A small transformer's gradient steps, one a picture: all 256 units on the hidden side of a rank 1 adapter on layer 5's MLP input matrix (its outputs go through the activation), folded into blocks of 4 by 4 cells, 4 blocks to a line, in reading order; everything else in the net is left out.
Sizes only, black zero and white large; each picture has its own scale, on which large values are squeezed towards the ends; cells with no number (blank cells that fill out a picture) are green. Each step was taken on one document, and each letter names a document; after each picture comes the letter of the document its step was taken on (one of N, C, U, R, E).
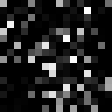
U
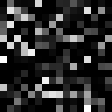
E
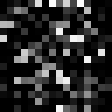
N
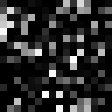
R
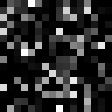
E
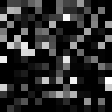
E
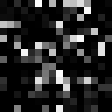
N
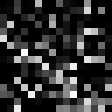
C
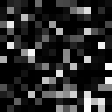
C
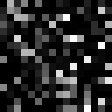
C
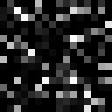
E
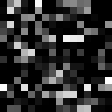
E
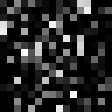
R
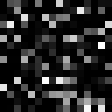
C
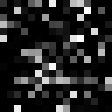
N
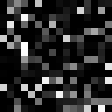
C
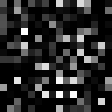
R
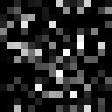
R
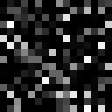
C
